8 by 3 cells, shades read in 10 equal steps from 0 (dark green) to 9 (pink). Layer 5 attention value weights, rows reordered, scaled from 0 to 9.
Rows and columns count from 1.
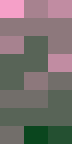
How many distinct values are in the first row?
3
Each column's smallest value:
3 0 1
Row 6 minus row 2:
-1 -1 -2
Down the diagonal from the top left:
9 5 5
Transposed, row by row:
9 5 6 3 3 4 3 4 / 6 5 3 3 5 4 3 0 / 7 5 5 7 4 3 3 1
